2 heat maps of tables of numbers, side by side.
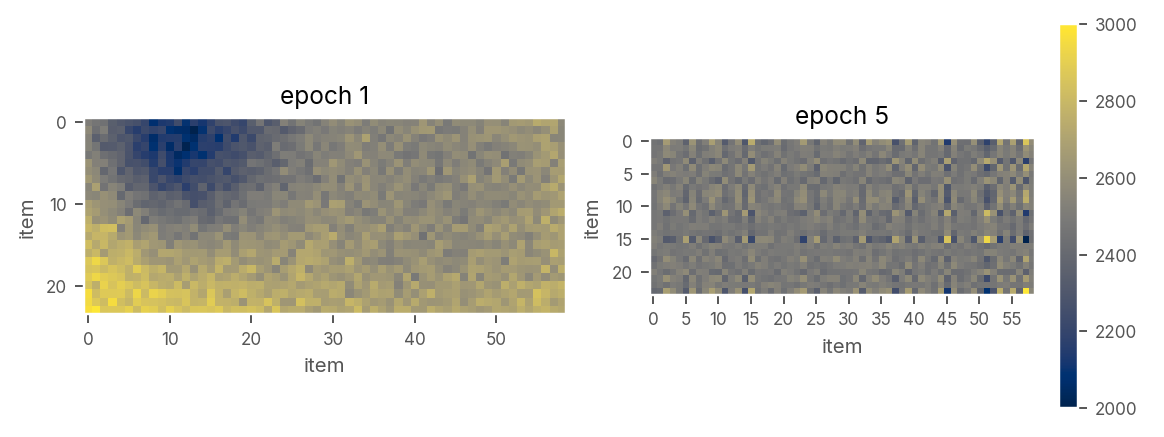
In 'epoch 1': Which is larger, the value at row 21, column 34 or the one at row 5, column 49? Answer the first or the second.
the first
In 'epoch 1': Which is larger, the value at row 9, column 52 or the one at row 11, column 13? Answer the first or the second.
the first
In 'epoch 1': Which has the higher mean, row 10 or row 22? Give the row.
22
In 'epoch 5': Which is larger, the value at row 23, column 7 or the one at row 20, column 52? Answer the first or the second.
the second
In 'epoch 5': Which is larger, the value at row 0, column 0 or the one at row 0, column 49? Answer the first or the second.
the second
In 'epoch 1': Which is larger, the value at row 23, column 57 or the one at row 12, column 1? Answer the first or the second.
the first
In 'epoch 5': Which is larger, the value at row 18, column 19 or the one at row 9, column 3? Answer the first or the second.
the second
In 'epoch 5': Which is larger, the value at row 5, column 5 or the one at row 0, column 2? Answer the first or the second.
the second
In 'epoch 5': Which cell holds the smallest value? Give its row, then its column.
15, 57
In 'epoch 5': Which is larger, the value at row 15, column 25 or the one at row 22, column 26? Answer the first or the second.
the first
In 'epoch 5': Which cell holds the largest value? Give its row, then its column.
23, 57
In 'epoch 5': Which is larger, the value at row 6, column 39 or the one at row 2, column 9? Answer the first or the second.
the second
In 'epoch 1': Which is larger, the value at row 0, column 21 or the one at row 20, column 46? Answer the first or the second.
the second
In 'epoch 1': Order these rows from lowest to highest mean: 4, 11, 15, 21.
4, 11, 15, 21
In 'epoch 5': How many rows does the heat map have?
24
